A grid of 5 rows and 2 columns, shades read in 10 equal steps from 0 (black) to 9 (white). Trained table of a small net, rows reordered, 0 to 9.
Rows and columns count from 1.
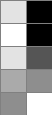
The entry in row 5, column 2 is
9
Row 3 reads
8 3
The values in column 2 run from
0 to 9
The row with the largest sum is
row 5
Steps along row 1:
down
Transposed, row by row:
8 9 8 6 5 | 0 0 3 5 9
